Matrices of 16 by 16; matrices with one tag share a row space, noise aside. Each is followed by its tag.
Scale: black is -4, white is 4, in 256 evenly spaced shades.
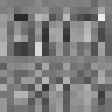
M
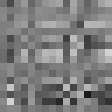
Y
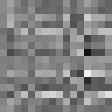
Y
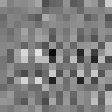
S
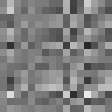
Y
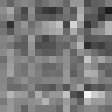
Y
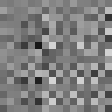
S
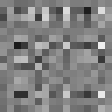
M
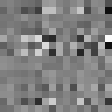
S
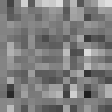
Y
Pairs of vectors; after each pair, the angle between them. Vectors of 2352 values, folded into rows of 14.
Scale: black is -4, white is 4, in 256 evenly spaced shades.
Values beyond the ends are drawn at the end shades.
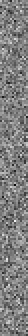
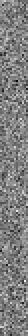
orthogonal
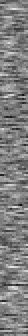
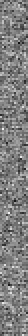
partly aligned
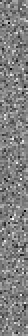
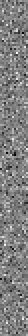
orthogonal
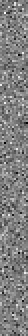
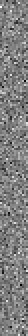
partly opposed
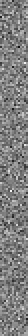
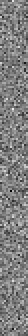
nearly opposite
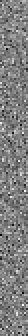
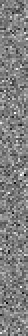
partly aligned
